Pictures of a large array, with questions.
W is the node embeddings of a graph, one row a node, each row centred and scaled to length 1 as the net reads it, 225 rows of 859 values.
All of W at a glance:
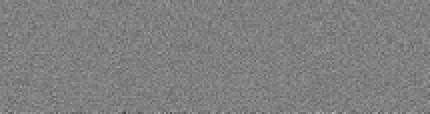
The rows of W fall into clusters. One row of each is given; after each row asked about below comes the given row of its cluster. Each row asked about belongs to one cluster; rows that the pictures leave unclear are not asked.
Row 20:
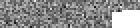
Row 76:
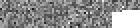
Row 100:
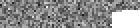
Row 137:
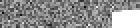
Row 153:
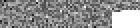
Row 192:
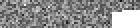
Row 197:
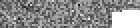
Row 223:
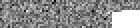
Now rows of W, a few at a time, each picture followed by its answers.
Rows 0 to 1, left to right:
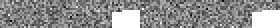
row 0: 20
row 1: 137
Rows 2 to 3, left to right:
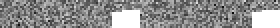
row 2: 137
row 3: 100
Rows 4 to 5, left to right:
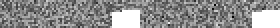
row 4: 197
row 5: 100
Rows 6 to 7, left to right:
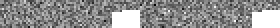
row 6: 137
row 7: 192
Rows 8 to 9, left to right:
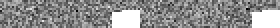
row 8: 153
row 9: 197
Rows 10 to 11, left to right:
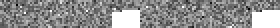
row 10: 197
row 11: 192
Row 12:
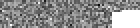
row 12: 153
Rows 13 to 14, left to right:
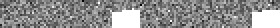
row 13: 137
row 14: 192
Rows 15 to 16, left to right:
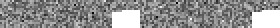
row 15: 100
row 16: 153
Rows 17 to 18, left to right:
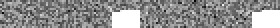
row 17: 153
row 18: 223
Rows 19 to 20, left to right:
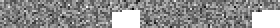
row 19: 20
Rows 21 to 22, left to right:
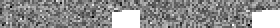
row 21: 223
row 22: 100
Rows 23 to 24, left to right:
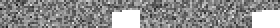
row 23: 197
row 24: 100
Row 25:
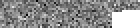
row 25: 153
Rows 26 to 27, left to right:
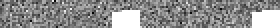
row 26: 223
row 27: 192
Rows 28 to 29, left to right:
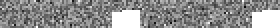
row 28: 76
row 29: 76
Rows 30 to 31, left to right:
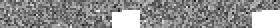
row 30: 20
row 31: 100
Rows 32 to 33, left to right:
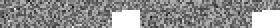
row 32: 137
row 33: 76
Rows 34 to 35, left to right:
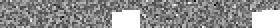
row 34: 192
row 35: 100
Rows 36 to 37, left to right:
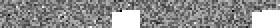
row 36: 192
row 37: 197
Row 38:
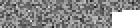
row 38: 192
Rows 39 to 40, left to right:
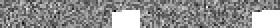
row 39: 137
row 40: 223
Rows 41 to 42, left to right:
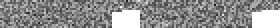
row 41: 20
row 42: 100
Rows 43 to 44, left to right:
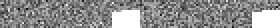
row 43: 137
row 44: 153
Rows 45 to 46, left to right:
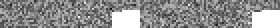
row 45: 197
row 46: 223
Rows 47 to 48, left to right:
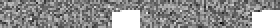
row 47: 153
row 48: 223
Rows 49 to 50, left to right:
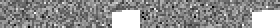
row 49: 100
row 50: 137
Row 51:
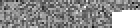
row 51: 153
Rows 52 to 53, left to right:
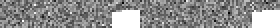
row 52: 100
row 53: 137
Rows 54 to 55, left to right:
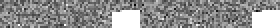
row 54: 223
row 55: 153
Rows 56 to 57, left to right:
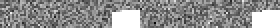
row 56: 137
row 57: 76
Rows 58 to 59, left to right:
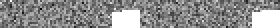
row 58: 197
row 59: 223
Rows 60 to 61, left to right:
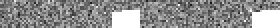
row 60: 137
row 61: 153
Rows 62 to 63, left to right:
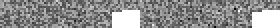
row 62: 20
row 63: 20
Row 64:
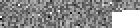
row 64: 76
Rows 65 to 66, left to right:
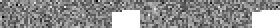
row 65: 76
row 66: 153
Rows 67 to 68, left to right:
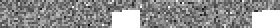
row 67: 197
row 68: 76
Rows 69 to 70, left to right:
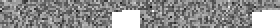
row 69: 153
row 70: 197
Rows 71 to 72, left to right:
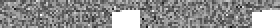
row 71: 153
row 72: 197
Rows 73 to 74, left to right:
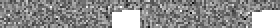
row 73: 20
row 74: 223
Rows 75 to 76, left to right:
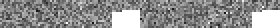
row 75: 192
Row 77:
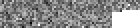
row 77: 192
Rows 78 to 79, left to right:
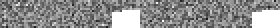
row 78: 197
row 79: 100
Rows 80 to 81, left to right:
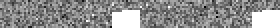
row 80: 20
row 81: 76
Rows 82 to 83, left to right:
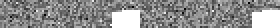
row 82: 100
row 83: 197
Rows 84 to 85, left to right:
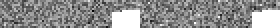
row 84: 197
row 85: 197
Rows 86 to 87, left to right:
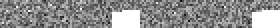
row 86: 192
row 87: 100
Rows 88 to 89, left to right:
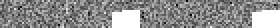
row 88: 137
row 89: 137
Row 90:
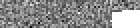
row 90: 20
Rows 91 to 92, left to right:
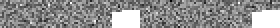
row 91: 192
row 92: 137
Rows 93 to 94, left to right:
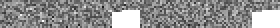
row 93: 153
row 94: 137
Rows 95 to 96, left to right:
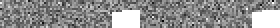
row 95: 20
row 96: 100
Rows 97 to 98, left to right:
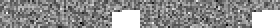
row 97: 223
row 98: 20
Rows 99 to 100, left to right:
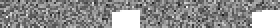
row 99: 137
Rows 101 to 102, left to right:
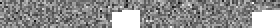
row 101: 20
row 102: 137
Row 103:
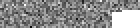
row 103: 20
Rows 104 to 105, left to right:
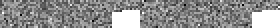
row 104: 153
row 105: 153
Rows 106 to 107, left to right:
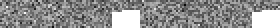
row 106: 192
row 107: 153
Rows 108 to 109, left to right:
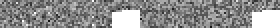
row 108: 100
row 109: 76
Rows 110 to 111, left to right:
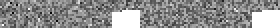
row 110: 76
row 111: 20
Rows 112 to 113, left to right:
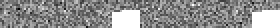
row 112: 223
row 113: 137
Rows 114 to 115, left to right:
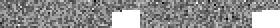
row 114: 197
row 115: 100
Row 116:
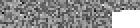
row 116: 153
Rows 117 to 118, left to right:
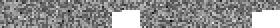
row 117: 153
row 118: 192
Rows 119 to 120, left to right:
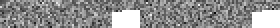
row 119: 76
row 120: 137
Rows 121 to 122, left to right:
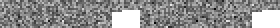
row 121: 20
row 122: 20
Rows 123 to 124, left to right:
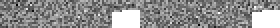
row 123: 197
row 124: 20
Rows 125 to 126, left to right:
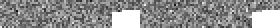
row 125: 192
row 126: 100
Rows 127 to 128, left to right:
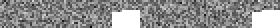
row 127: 192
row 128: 223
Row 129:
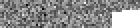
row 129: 192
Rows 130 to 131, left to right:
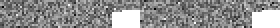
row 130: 197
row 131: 153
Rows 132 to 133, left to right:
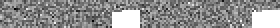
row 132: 153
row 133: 137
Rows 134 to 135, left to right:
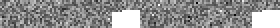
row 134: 76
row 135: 76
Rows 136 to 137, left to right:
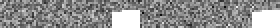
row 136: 192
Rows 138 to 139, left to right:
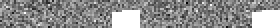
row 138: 192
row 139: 100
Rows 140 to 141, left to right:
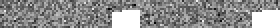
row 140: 197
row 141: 20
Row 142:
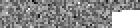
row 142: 223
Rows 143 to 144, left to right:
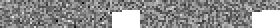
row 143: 20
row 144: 153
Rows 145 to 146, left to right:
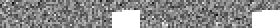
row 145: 100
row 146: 100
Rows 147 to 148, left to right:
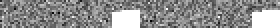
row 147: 137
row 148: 197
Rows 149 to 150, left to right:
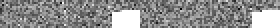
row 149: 223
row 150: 197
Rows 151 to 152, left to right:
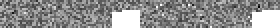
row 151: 192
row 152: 192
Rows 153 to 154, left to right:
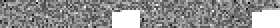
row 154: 197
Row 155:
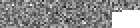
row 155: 20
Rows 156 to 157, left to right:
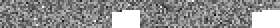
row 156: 192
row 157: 197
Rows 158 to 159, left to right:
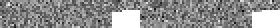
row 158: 76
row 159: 100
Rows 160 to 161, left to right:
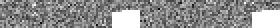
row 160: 100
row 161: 137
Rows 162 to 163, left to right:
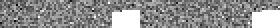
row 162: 197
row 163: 153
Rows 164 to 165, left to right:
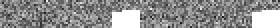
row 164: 192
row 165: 100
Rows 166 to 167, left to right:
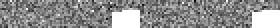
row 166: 197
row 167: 223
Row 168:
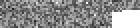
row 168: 76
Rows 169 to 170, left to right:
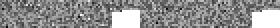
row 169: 197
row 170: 197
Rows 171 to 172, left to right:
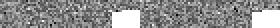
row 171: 153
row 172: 20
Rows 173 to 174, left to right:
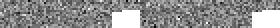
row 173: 20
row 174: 76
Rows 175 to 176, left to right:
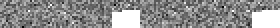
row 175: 192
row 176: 100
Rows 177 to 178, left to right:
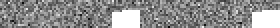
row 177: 197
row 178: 137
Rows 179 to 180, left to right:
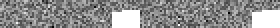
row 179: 192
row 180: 137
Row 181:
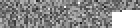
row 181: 76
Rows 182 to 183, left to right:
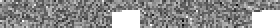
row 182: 100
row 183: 153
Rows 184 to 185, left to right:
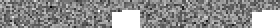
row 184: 20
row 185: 192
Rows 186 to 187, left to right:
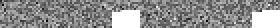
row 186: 153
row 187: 192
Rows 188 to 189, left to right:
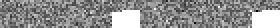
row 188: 76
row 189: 153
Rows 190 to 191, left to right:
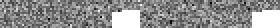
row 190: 20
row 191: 192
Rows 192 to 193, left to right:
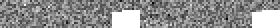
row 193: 100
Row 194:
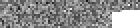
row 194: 223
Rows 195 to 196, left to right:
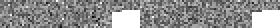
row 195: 223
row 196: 20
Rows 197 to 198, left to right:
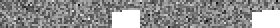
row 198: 20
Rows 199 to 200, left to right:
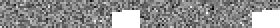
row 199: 192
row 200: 137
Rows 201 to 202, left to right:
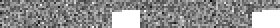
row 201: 137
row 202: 197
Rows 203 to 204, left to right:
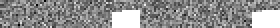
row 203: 137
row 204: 100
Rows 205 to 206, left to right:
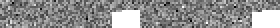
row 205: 100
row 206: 192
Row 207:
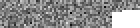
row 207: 76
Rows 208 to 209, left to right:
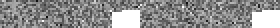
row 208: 153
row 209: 192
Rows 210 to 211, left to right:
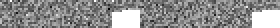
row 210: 197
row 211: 197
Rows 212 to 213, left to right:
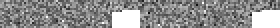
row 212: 20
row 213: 223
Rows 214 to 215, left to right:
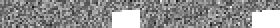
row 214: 137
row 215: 76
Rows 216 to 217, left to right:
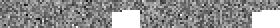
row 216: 76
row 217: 153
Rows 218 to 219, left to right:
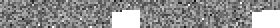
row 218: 192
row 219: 223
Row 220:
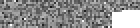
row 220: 153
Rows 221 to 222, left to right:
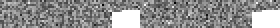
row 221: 153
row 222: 100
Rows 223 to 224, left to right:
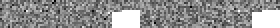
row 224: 20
